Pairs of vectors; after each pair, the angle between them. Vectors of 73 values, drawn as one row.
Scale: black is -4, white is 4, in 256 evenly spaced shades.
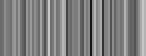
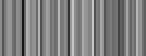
orthogonal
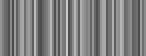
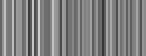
partly opposed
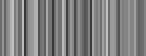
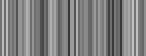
orthogonal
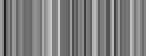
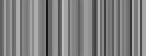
partly opposed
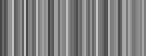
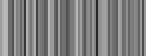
nearly opposite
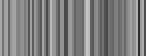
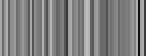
nearly parallel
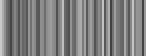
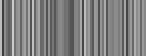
orthogonal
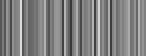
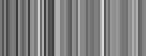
orthogonal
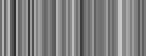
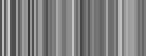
nearly parallel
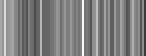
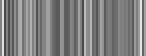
partly opposed
